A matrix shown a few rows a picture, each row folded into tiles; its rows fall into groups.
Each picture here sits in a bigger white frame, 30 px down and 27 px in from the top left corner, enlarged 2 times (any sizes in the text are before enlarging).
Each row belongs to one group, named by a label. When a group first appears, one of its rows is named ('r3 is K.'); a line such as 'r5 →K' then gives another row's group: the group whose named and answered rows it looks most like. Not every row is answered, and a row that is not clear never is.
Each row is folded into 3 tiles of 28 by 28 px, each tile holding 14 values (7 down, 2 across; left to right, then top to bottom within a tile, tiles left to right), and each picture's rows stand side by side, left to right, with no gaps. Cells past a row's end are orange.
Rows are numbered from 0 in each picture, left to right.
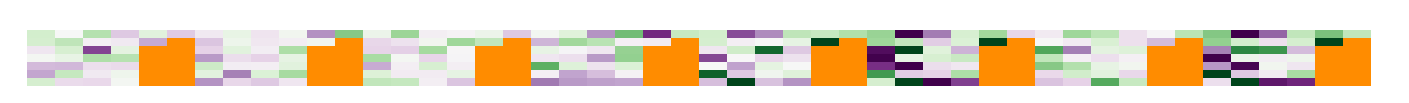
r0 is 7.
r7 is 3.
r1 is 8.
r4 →3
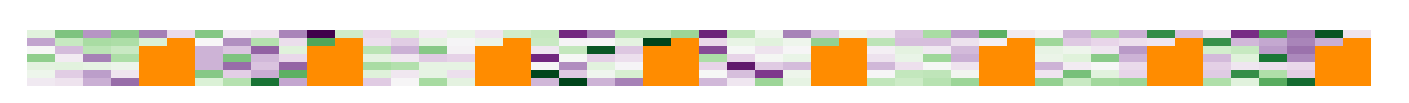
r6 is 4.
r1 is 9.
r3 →3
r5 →4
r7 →4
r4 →9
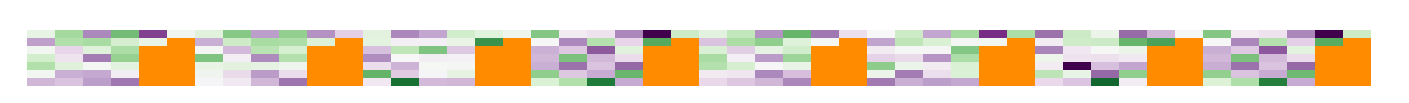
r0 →8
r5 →8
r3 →9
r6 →9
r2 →3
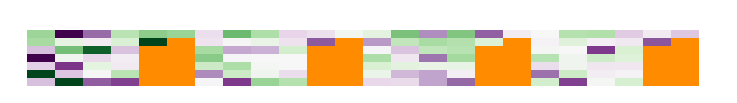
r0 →3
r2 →8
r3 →7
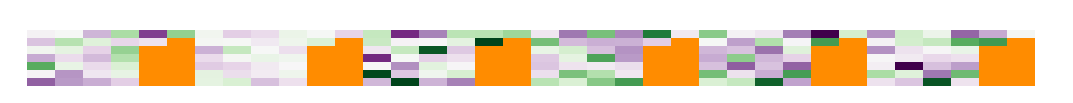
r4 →9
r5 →9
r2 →3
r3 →4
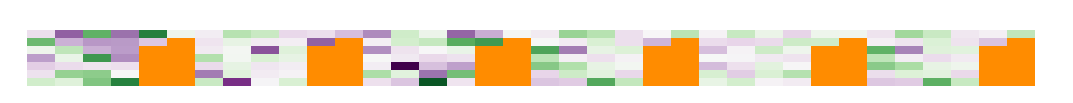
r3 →7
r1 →7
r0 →4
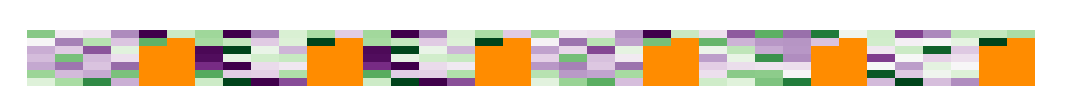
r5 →3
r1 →3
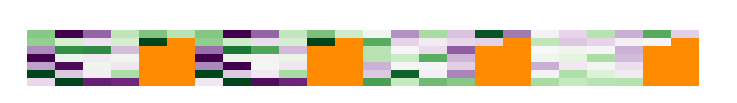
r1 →3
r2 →4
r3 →4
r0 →3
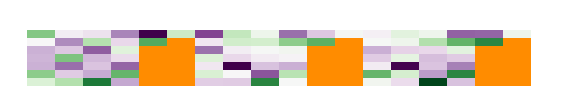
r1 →9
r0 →9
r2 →9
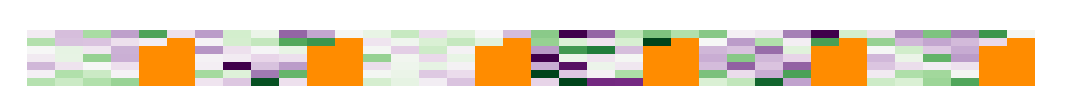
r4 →9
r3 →3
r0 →4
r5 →4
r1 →9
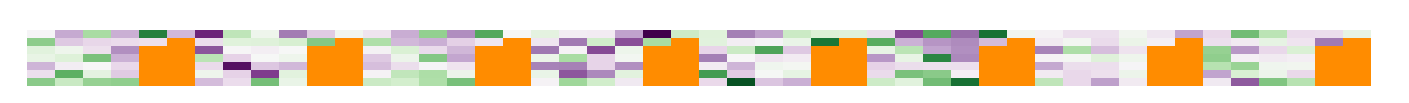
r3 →9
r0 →4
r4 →3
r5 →4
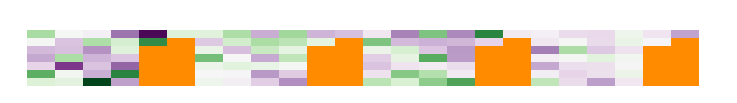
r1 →8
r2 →4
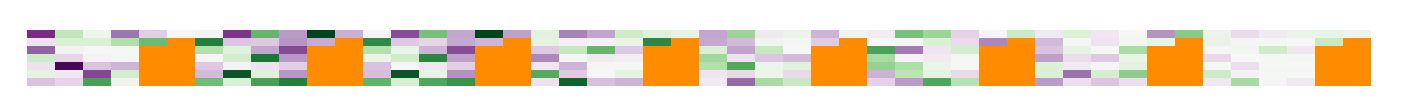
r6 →8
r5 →7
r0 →9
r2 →4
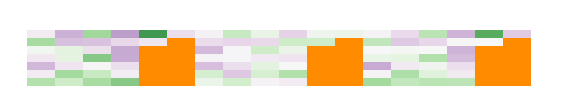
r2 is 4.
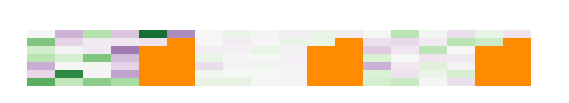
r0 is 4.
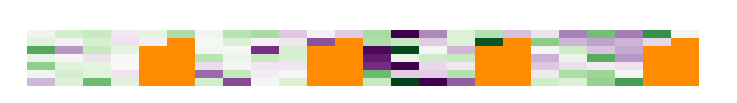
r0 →7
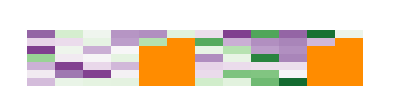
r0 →9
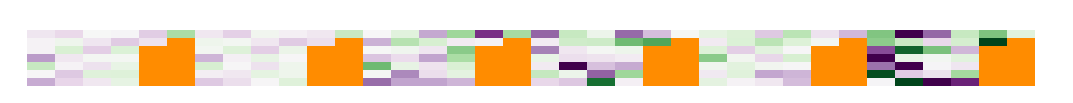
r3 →9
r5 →3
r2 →8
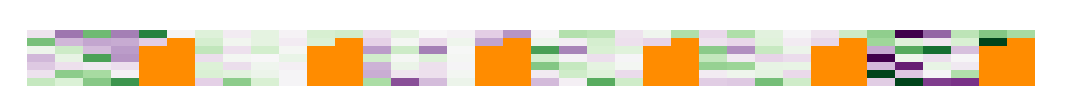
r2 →7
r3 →7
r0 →4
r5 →3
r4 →7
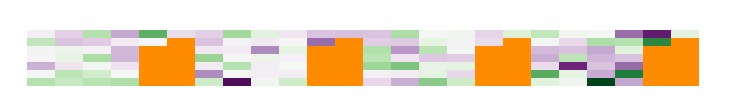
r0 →4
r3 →9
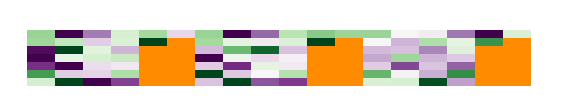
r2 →9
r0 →3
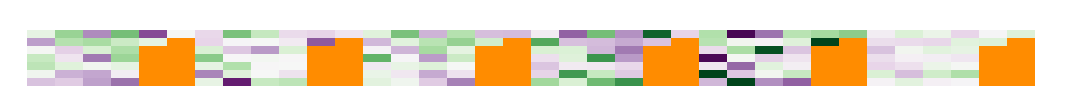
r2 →8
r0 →8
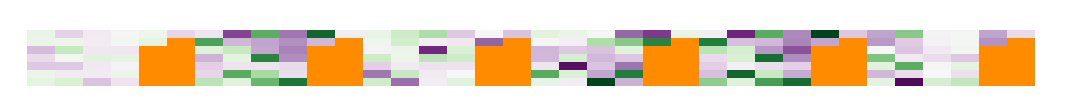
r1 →4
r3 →9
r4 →4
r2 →7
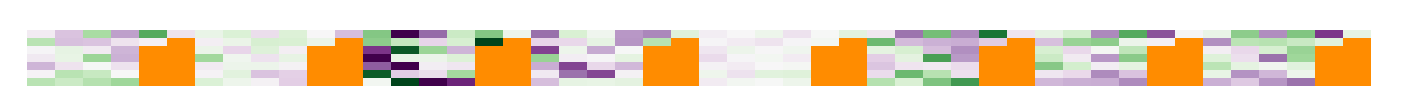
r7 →8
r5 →4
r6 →8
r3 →9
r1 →8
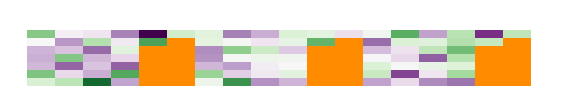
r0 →9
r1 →3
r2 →8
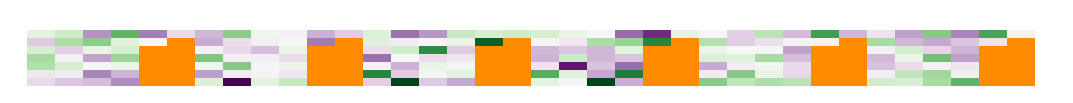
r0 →8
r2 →3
